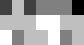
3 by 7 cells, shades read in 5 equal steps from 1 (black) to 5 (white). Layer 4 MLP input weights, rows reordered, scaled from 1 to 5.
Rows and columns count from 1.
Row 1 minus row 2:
-2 0 -2 -2 -2 -1 -3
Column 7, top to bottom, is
1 4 4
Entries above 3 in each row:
1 7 5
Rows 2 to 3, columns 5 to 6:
5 4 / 5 3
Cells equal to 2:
2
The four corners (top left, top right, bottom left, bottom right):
2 1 5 4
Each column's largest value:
5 4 4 5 5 4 4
